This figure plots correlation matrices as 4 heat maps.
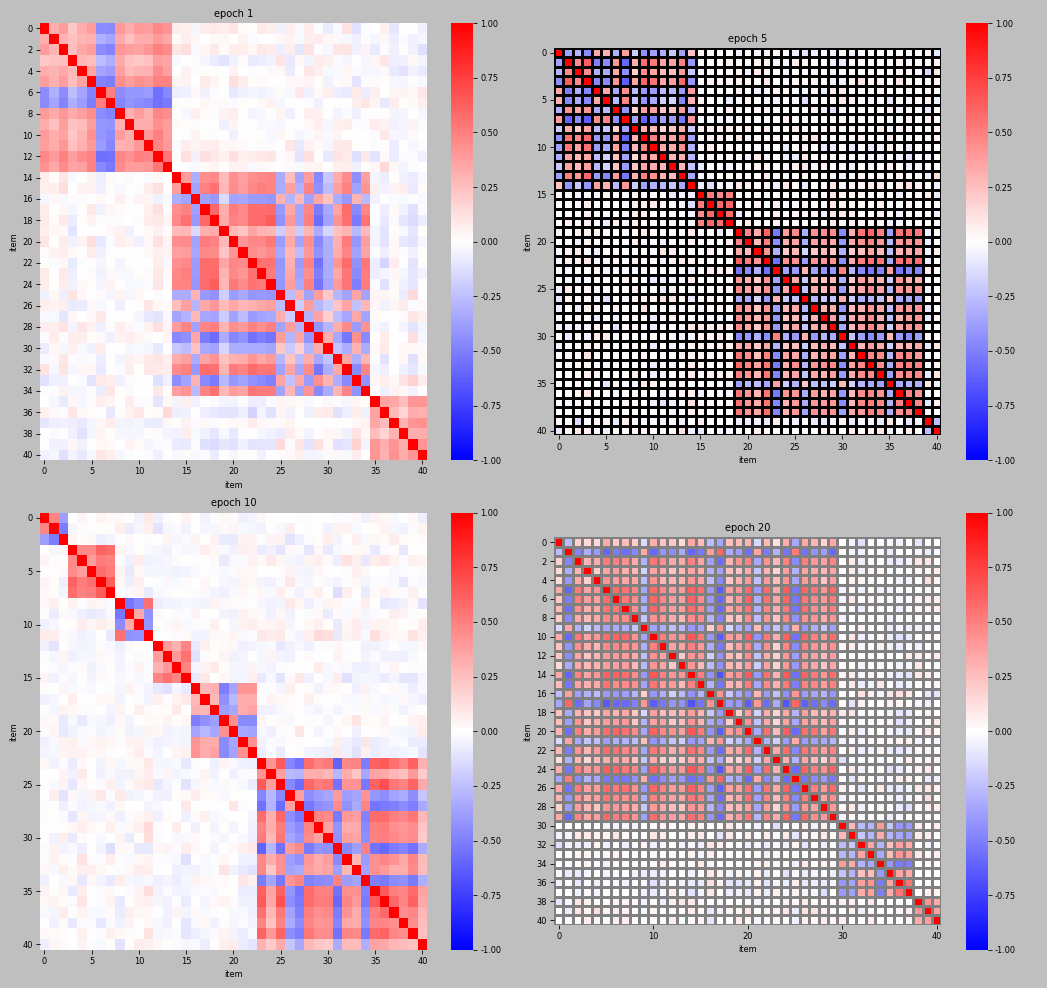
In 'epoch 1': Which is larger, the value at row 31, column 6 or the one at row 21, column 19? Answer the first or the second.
the second
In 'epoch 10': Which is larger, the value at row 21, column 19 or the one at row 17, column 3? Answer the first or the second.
the second
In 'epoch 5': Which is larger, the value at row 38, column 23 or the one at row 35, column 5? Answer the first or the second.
the second
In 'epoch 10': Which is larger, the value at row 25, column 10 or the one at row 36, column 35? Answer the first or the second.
the second
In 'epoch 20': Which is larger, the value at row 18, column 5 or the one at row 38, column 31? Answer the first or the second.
the first
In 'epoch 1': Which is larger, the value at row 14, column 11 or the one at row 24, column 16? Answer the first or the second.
the first
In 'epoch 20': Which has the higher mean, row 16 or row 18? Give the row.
18
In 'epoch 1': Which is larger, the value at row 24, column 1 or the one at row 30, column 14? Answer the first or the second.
the first
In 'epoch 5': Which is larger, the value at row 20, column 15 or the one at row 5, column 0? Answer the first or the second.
the second
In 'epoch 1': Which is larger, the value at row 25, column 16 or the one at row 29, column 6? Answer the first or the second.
the first
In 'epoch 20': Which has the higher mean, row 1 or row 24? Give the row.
24
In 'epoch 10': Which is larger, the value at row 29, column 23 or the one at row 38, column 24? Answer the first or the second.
the first
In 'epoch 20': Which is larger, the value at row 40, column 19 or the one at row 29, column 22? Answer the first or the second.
the second
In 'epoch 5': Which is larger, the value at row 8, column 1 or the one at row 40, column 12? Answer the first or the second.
the first
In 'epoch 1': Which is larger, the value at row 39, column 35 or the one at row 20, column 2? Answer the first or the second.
the first
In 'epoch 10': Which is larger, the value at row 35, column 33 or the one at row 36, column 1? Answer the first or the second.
the first
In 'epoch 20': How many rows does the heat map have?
41
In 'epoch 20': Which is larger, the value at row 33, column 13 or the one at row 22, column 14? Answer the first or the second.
the second
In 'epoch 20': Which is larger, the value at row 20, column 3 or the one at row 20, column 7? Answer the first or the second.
the second
